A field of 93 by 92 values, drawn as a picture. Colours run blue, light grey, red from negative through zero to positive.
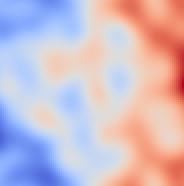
Slope: up to the right. Ninth with the lowest average: bottom left. Grain: smooth. Lone odd cells: none. Odd rows or columns: none. Average level on the scale: 50%.
